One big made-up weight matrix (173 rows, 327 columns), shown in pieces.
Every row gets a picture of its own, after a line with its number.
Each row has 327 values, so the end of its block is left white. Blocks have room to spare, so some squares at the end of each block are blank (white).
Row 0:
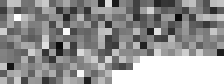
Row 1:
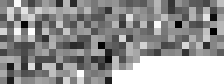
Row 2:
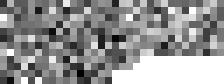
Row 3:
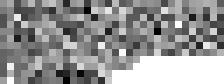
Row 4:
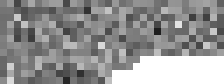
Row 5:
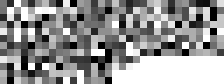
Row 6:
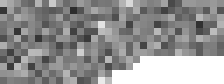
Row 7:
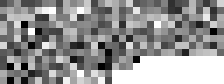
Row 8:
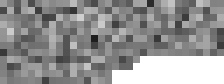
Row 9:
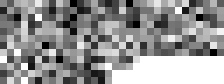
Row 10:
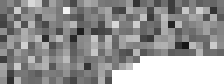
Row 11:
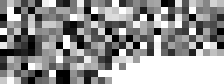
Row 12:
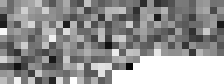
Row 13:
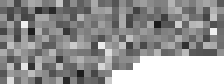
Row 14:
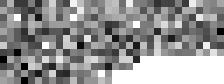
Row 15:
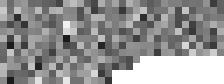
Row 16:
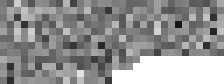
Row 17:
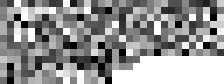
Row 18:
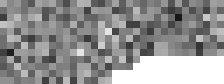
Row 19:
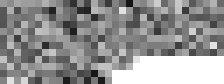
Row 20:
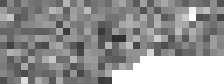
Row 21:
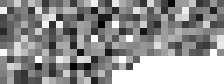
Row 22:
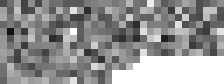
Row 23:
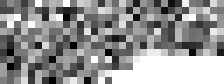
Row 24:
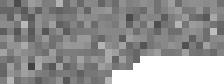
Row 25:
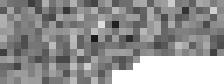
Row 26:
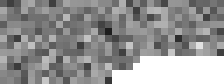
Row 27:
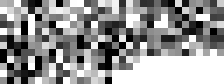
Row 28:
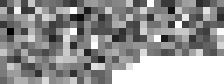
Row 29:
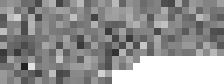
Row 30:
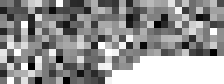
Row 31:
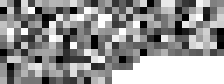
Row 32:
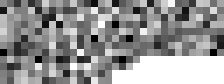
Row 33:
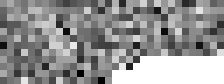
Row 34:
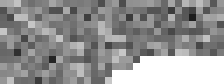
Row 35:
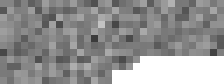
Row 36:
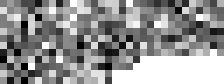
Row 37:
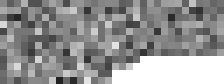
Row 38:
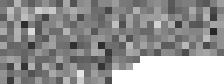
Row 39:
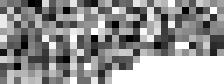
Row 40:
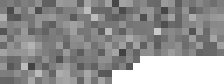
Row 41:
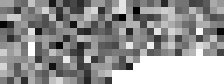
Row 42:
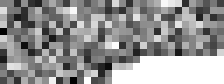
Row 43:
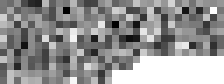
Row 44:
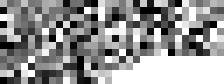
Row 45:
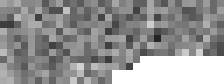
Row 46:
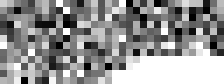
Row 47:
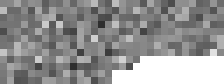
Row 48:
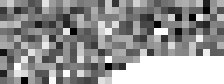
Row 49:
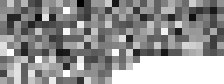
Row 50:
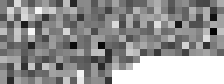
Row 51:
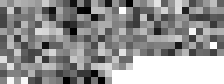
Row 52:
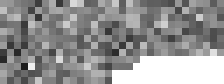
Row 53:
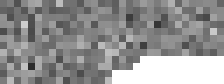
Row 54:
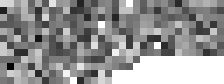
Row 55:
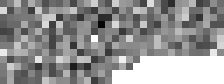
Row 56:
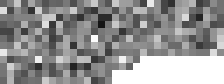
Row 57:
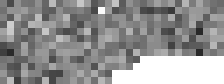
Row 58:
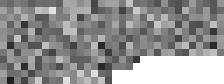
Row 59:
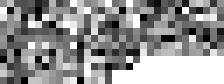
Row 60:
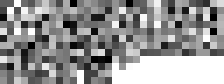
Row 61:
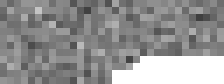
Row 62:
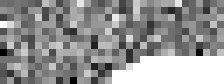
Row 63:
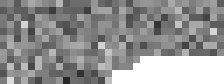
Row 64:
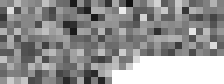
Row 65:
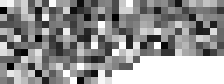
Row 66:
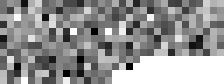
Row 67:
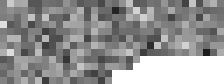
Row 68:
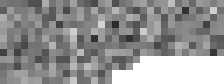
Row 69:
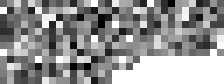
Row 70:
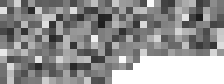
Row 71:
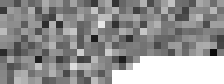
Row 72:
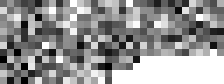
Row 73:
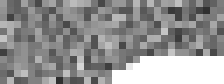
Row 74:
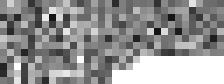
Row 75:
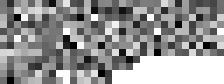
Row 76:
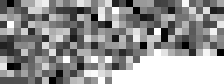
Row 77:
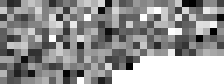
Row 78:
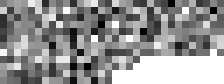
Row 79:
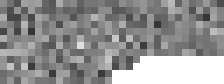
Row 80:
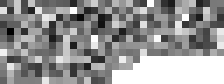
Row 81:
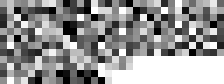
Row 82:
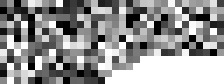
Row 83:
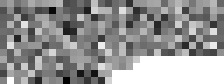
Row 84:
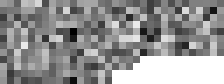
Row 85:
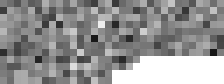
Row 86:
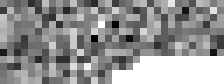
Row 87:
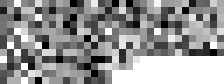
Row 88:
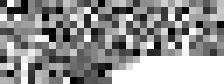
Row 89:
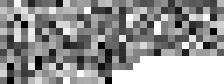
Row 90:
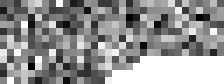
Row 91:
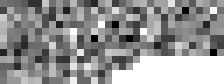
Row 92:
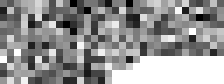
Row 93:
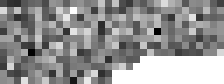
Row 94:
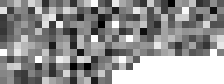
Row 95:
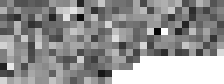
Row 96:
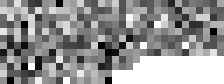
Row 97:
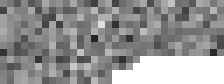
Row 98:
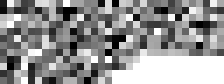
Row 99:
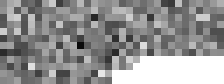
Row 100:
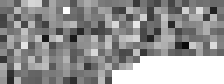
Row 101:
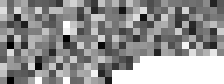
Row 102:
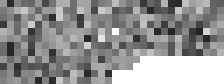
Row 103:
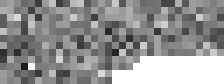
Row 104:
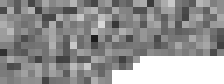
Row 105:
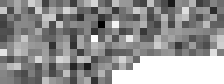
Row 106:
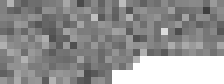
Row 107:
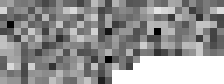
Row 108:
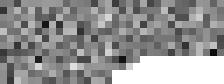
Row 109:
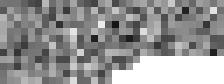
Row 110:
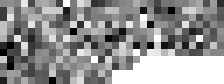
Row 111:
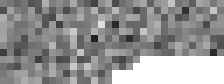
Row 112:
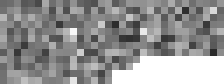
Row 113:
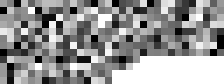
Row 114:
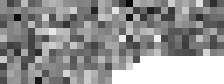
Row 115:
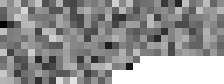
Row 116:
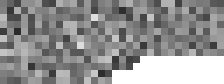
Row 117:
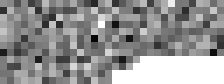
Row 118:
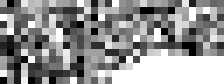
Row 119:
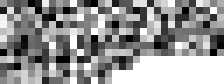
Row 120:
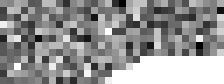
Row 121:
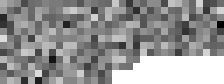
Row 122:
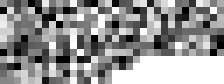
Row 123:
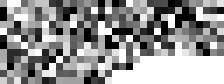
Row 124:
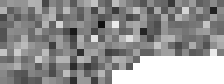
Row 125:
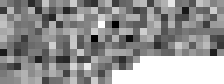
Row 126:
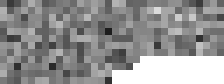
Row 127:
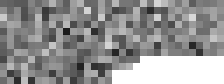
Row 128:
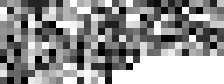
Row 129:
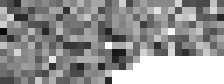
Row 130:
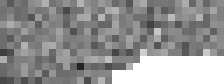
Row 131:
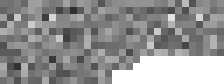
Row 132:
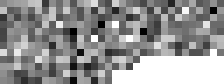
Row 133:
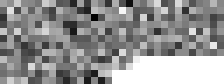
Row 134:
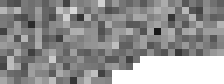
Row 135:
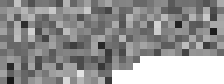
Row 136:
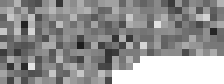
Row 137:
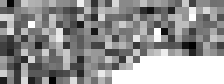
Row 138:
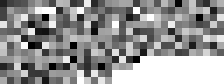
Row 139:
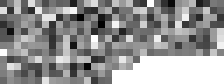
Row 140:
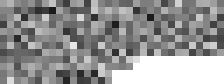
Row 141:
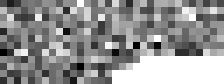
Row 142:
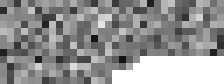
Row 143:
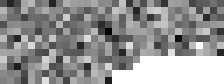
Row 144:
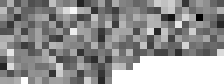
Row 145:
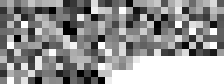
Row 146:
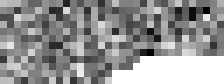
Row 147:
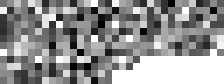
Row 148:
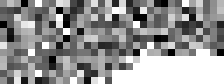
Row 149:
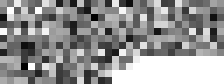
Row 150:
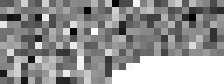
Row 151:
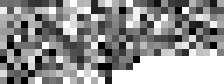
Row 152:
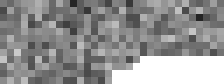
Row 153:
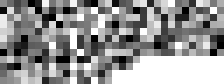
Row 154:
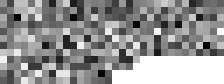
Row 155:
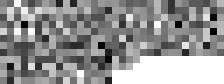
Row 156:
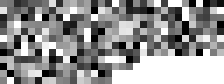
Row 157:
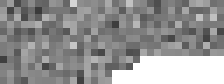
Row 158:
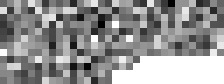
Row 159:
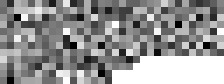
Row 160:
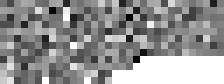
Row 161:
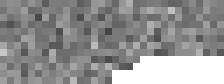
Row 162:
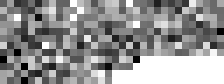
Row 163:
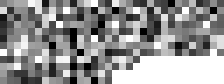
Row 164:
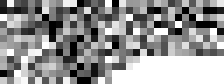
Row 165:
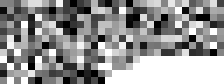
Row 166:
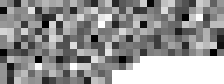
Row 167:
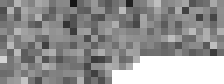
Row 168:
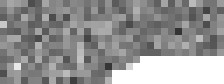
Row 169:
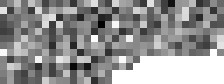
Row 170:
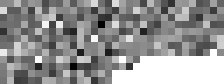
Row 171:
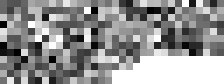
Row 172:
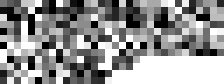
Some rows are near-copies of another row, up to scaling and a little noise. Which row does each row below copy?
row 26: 143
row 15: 101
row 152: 92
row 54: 65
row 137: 118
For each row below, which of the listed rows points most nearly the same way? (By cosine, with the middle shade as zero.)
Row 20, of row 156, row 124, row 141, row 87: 141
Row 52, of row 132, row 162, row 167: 162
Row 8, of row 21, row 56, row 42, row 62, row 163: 62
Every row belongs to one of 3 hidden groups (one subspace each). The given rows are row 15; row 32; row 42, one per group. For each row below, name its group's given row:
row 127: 42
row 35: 32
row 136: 15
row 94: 32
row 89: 15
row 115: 42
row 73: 42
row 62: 42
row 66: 42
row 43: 32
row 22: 32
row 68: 32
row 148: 42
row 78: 32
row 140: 15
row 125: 32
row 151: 15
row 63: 15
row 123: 42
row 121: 42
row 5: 15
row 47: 32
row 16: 15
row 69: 32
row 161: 42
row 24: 15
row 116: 15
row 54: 42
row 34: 42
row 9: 15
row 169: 32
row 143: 42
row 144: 42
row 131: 42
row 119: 32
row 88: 42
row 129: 42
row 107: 42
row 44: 42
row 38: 15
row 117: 32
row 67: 42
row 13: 15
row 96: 15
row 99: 15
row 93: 42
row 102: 42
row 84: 32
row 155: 15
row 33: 42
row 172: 15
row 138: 15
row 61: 15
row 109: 32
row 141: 42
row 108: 32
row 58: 15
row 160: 42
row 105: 32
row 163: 32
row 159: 15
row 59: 15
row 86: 32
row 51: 15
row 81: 15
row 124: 32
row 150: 42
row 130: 42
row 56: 32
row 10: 32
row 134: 42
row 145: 15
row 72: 15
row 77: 42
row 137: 42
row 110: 42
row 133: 15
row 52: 15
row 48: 42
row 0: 42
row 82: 15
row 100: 32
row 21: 32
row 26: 42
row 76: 42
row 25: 32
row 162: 15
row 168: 42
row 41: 42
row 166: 32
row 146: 42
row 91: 32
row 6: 42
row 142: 32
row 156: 42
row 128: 15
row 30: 15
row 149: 15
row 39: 32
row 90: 15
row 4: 15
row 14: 15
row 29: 15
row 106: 42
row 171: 42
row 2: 42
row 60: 15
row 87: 15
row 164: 42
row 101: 15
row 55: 32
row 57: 42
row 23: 42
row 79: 15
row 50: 15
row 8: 32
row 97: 32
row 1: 15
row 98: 42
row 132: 32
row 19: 15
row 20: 42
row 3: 15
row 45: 42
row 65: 42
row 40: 15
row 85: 32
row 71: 32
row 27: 15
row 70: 32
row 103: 15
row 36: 15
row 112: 32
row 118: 42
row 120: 42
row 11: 15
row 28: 32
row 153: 32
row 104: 32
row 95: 42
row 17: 15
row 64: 15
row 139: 32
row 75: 15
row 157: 15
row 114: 42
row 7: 15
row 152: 15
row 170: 32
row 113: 32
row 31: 32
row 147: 32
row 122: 32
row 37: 42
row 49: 42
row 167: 15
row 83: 15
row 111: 32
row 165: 15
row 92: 15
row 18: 42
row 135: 15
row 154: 15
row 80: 32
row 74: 42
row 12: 42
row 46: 42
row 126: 42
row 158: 32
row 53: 15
